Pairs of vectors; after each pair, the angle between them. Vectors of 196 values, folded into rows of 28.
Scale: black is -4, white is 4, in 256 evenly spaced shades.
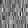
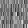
partly opposed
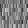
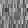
nearly opposite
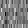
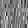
partly opposed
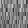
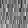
nearly opposite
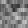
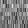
partly opposed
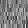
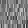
nearly parallel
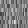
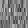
orthogonal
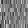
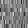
nearly opposite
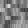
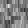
nearly parallel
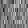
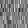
partly aligned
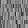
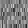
partly opposed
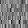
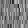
orthogonal
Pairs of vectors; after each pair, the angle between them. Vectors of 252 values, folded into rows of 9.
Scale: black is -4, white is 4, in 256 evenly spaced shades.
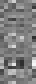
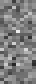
partly opposed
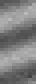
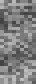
partly opposed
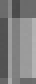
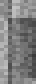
nearly opposite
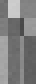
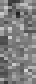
partly opposed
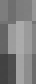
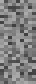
orthogonal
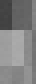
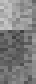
nearly opposite
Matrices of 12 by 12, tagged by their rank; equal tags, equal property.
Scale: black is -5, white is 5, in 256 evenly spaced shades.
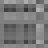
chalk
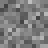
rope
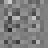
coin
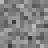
rope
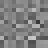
coin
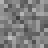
rope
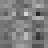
coin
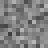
rope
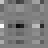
chalk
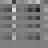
chalk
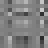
chalk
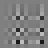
chalk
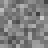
rope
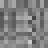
coin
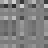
chalk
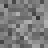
rope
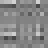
coin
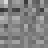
coin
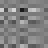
chalk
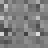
coin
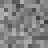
rope
